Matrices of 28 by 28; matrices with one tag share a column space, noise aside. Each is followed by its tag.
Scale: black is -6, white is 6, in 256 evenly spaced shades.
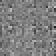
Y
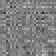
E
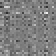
E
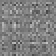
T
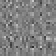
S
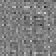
E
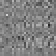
S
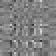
Y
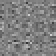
T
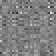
E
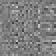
T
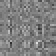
Y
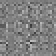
T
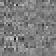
S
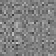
T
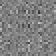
T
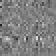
S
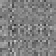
Y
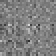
Y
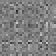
T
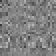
S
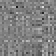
E
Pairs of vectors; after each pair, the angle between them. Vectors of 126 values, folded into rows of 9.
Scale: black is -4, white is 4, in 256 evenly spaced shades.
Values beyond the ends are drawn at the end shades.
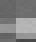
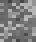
orthogonal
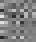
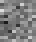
partly opposed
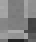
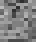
partly aligned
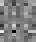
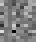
nearly parallel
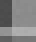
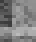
nearly parallel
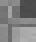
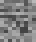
orthogonal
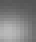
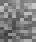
partly opposed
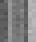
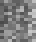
partly aligned
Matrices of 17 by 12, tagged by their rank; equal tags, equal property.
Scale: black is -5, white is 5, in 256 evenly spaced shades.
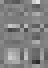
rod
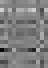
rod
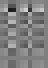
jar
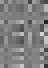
rod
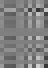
jar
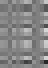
jar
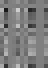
jar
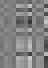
jar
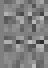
rod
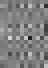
rod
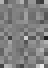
rod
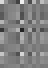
jar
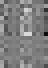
rod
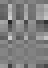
jar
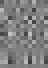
rod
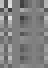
jar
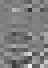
rod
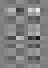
jar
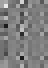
rod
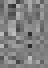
rod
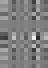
jar
